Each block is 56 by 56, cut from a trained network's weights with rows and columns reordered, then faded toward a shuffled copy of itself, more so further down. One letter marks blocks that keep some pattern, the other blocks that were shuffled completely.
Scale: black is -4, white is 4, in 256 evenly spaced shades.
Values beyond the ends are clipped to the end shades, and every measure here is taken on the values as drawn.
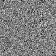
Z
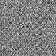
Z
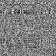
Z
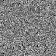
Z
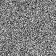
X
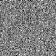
Z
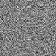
Z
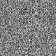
Z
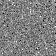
X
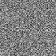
Z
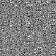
Z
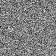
X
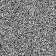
X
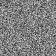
X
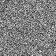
X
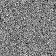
X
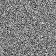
X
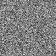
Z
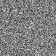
Z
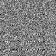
Z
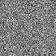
Z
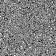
X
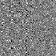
Z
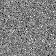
X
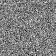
X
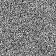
Z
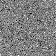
X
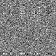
Z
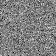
X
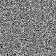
Z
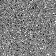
X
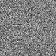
Z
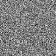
Z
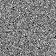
X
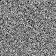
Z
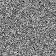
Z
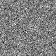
X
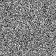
X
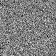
X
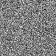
X
